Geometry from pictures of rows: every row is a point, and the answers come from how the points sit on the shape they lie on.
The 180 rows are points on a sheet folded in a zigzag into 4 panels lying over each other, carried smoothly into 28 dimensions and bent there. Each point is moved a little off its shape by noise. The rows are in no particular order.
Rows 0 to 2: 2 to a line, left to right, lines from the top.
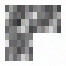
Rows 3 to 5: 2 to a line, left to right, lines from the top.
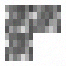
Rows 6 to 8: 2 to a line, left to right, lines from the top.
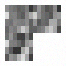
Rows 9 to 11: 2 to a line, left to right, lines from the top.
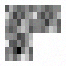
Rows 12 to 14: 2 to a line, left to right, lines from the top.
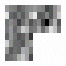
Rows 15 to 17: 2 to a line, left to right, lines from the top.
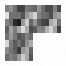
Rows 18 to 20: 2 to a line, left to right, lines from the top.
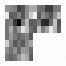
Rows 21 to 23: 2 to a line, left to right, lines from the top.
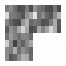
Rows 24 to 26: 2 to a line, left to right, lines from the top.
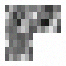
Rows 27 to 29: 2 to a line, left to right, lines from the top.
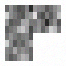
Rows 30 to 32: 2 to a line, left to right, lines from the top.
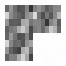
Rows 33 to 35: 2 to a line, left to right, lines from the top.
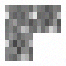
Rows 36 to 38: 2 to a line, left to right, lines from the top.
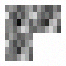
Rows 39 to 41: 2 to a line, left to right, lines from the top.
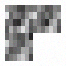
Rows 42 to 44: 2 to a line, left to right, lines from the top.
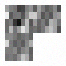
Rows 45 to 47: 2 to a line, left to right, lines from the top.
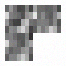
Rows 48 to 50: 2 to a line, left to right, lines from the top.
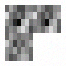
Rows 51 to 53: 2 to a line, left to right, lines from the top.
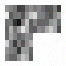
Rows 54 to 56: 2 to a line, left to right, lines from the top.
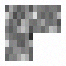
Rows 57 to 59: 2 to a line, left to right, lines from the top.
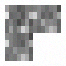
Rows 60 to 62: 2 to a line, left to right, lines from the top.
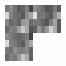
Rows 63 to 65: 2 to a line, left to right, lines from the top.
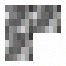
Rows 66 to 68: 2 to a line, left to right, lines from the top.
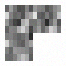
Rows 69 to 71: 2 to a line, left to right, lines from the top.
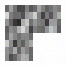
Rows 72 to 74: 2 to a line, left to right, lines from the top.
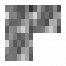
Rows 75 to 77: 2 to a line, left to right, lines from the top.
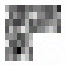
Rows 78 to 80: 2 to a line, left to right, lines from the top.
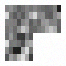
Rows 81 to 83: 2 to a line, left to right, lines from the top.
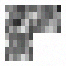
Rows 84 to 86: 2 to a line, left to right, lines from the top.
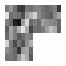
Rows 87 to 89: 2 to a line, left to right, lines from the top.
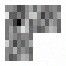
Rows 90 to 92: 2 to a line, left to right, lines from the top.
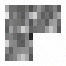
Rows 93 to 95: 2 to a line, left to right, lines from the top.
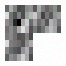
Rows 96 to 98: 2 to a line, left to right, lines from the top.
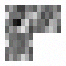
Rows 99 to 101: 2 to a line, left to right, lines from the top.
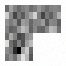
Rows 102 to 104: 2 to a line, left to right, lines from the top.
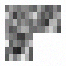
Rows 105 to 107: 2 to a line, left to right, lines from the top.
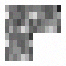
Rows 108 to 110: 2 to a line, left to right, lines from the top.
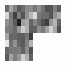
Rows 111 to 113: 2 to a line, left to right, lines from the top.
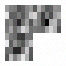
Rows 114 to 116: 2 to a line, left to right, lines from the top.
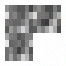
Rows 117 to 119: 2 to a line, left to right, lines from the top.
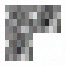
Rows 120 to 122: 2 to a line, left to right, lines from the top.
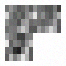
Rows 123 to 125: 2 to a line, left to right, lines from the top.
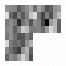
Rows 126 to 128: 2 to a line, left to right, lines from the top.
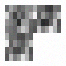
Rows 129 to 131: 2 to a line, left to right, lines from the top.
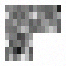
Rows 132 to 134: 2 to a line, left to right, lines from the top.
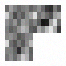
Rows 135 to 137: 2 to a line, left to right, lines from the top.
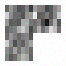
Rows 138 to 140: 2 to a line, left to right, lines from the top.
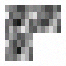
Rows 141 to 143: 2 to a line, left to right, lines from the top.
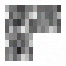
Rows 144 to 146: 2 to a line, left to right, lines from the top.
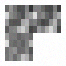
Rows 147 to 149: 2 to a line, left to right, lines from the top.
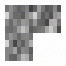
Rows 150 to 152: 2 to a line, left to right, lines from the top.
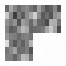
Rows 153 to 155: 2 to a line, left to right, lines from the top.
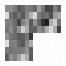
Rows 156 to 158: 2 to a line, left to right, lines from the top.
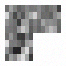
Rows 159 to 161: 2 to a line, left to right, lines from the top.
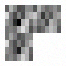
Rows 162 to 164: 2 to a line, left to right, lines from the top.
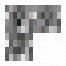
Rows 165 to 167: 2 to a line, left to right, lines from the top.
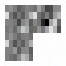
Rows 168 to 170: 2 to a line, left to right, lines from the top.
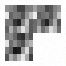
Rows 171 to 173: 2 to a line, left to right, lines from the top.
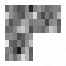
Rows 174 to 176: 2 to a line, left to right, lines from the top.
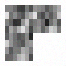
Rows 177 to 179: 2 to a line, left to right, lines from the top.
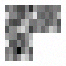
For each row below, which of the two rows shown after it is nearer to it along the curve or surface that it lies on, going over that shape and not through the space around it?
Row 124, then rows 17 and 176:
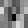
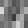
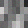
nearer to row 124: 17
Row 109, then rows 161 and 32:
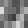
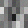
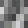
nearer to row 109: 161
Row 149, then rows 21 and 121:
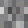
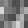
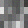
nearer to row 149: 121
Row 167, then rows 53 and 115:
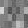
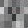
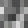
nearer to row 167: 53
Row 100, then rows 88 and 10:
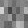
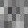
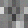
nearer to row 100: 10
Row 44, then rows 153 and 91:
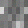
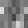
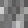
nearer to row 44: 153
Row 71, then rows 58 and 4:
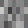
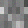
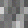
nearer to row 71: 58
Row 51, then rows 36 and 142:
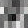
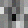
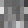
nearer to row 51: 36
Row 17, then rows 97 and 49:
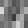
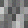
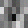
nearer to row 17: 49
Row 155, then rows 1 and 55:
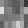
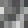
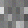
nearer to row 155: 1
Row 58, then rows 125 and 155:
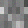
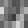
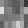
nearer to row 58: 155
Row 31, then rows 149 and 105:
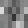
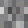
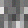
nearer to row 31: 149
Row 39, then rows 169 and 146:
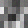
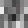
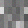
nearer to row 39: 169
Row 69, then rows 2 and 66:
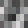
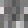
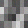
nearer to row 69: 66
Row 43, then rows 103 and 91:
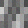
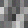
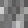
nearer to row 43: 103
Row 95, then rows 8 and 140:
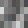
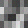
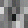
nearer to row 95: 140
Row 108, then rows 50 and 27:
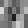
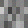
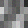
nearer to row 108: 50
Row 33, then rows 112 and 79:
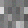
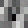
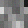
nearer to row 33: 79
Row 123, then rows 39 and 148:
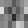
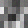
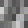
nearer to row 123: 39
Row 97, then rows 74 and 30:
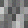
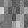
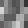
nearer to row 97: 30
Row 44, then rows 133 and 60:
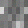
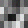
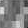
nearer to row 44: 60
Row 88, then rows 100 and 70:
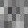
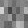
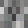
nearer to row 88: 70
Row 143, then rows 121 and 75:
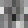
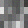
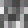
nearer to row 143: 75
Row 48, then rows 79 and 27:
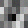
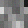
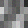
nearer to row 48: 27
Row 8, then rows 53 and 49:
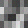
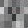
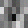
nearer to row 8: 49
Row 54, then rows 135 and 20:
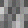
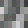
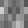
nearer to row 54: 135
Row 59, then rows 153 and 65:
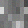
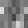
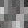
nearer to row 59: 153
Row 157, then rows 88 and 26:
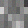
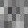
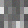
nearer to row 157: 88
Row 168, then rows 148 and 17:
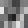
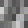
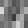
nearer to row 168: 17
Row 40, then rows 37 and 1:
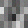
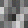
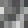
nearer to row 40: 1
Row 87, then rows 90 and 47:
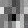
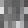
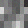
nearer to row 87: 90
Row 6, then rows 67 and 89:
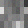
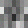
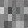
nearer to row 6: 89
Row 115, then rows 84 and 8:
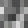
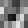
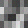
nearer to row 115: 84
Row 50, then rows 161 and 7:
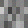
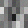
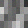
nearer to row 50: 161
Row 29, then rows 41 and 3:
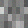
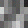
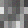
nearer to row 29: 3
